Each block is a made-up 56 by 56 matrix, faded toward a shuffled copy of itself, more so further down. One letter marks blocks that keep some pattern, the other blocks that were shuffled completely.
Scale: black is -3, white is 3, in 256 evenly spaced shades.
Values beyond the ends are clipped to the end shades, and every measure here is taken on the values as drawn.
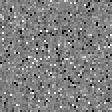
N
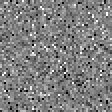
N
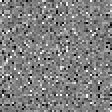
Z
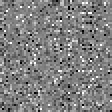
Z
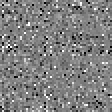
Z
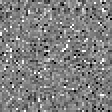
Z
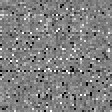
Z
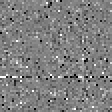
Z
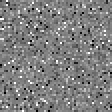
N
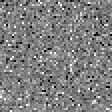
N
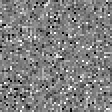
N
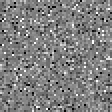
N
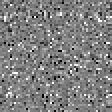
Z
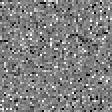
N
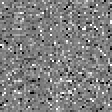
Z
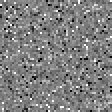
N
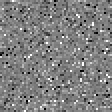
N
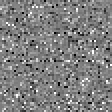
Z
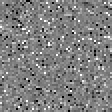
N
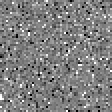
N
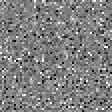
Z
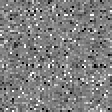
Z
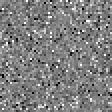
N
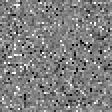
N
